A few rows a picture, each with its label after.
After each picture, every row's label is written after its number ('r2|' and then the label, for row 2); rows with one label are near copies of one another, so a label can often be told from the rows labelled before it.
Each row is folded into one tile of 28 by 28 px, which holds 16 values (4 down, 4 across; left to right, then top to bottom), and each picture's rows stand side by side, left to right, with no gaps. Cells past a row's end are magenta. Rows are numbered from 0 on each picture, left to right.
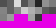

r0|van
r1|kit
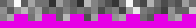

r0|van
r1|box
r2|box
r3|box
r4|van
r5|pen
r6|van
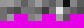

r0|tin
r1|tin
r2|kit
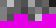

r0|pen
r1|box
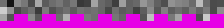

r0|kit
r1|pen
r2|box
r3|pen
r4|pen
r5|box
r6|tin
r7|box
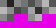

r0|kit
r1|van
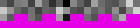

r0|kit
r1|pen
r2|kit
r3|pen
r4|van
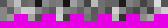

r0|van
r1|kit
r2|kit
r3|pen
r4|kit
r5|van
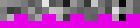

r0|tin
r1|van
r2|kit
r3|pen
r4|kit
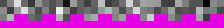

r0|van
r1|pen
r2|kit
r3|van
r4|van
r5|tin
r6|pen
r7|kit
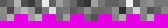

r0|van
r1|van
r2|box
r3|pen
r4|van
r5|tin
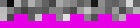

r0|kit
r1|box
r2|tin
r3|kit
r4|van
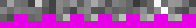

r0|pen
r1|pen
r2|tin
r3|tin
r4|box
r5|van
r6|tin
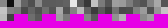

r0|kit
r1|pen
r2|van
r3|pen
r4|tin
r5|van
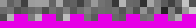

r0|box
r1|tin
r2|box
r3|pen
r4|pen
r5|pen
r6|van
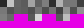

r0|pen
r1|box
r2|box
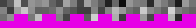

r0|van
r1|tin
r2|pen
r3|box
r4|kit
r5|kit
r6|kit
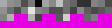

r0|tin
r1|kit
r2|box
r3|pen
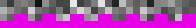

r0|kit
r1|kit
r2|van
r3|van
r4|pen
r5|kit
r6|box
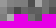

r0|tin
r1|pen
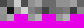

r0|van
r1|tin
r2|tin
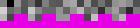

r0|kit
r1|kit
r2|van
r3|box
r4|tin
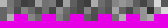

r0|box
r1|pen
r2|pen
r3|pen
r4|tin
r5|van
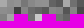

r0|tin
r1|tin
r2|pen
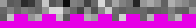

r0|box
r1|van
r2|kit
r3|van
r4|box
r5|tin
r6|tin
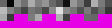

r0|kit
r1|tin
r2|kit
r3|pen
